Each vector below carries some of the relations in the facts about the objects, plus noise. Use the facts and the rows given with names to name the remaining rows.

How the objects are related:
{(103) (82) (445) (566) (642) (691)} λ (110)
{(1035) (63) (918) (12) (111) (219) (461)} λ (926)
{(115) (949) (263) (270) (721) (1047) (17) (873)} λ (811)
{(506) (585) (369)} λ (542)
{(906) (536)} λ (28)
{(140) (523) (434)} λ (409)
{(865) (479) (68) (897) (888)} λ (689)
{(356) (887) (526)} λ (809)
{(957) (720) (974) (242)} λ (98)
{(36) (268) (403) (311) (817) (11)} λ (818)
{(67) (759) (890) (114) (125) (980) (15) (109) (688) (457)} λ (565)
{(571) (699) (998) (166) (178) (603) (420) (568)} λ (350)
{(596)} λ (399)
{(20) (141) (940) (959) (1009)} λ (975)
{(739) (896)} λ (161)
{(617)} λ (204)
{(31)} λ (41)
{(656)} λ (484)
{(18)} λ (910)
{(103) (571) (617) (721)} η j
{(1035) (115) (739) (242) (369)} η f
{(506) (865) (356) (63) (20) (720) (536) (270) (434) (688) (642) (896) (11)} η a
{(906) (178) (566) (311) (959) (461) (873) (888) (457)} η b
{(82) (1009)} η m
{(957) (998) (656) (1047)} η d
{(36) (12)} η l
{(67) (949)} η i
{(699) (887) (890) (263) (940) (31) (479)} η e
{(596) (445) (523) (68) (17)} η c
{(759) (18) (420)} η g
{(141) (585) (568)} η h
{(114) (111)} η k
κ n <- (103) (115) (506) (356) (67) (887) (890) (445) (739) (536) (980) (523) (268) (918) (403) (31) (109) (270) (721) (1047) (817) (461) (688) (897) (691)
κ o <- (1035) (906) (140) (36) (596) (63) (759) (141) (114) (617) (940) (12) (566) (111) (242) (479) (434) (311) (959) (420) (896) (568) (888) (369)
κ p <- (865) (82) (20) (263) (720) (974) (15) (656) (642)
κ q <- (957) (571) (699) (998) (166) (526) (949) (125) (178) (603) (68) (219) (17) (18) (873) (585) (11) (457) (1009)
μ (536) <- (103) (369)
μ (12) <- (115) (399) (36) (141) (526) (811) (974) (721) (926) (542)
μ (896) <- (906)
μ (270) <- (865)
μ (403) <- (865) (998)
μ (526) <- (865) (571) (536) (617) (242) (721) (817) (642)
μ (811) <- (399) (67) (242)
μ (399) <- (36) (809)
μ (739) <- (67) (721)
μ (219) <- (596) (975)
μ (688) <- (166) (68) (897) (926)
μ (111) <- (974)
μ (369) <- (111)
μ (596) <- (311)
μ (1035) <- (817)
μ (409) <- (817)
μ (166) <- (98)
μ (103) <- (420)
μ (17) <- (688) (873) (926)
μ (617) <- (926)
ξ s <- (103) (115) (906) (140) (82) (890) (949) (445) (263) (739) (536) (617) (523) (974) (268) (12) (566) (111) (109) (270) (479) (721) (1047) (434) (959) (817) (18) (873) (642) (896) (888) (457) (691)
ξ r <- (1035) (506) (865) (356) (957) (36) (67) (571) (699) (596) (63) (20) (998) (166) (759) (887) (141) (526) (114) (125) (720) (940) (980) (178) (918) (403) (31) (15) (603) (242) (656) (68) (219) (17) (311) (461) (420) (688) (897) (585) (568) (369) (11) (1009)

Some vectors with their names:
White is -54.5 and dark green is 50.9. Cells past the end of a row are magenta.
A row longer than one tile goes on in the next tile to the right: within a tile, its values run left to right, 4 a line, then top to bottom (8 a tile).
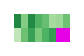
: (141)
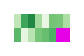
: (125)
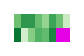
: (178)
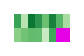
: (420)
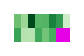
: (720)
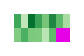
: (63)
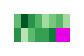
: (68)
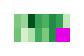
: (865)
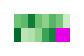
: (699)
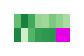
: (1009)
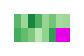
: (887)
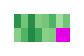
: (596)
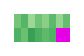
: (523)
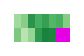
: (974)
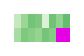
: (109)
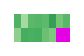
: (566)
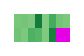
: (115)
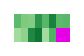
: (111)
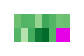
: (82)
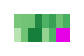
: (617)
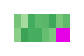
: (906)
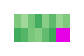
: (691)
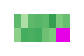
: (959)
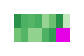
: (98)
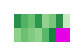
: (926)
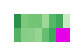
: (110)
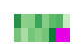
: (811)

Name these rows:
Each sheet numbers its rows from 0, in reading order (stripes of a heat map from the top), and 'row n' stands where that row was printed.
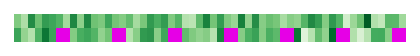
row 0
(263)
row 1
(311)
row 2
(12)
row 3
(536)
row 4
(568)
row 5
(998)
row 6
(15)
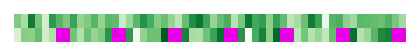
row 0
(759)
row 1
(409)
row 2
(526)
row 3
(166)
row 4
(571)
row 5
(688)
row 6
(949)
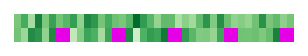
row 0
(721)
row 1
(242)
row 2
(17)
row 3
(1047)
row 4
(817)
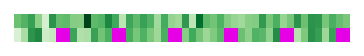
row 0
(114)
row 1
(656)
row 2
(461)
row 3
(940)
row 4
(739)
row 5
(36)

